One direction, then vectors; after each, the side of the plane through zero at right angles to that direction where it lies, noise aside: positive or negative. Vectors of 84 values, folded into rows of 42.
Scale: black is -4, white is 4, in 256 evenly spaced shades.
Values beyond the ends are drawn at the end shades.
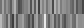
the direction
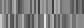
positive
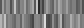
positive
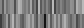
negative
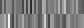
positive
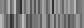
positive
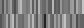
negative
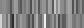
positive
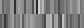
negative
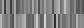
positive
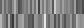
positive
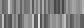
negative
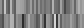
negative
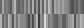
positive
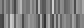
negative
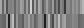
negative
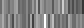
positive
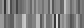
positive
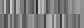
negative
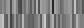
positive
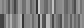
negative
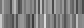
positive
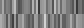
positive
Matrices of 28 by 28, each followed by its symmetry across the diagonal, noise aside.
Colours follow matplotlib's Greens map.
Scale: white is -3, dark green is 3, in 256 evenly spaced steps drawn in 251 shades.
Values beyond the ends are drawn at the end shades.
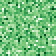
antisymmetric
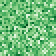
symmetric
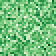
symmetric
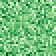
antisymmetric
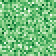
antisymmetric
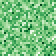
symmetric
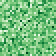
symmetric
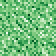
antisymmetric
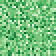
antisymmetric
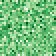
antisymmetric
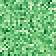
antisymmetric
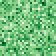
symmetric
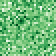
symmetric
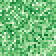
symmetric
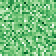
antisymmetric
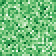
symmetric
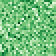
antisymmetric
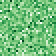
antisymmetric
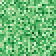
symmetric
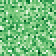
antisymmetric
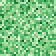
symmetric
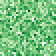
symmetric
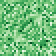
symmetric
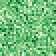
antisymmetric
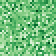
antisymmetric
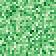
symmetric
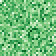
symmetric
